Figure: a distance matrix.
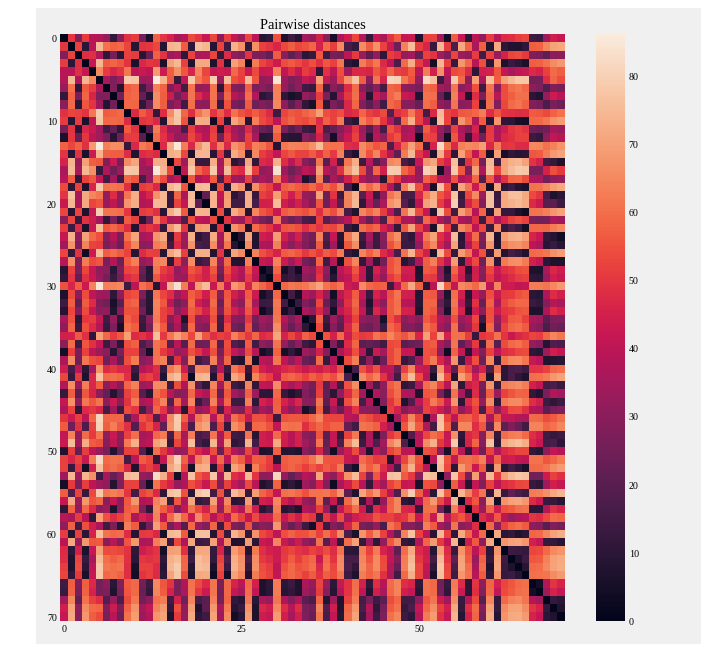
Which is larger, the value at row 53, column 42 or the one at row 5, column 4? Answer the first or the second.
the second
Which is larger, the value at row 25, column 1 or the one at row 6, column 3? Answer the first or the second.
the first
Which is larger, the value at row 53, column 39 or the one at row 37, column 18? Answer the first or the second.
the second
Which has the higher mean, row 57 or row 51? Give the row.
51
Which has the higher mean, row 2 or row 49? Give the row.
49
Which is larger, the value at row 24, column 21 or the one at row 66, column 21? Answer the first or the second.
the first
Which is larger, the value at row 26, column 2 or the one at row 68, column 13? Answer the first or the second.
the second
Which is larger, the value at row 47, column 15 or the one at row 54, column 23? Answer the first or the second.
the first
